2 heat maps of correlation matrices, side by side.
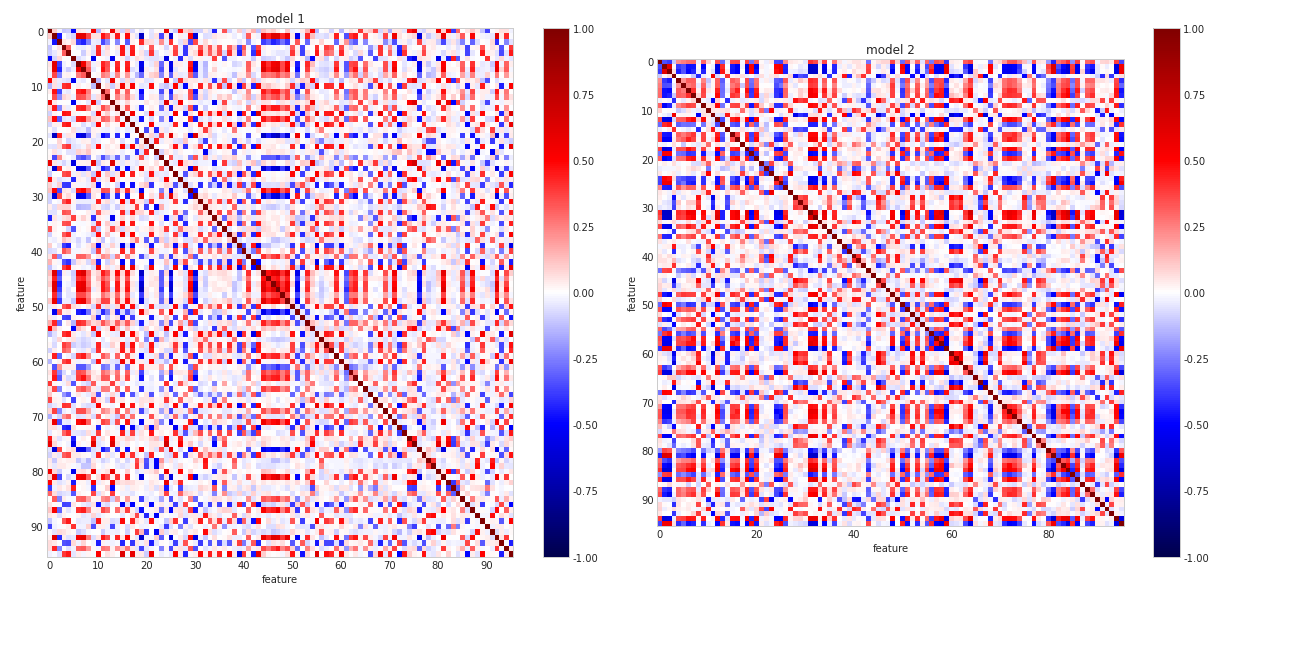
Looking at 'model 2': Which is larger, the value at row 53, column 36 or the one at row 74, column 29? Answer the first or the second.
the first
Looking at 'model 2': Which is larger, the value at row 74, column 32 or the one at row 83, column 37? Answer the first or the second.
the first
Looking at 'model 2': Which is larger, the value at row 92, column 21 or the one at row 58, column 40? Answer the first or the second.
the first
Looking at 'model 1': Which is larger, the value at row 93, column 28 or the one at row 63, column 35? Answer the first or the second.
the first
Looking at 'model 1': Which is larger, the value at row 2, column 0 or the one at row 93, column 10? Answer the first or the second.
the first
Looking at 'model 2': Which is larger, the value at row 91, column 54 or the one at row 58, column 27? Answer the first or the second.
the first
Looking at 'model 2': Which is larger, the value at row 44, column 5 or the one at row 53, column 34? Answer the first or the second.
the second
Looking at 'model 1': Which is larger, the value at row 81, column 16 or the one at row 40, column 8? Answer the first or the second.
the first
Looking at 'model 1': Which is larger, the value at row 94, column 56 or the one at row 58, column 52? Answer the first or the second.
the first
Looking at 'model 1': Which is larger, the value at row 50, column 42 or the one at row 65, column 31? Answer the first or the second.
the second
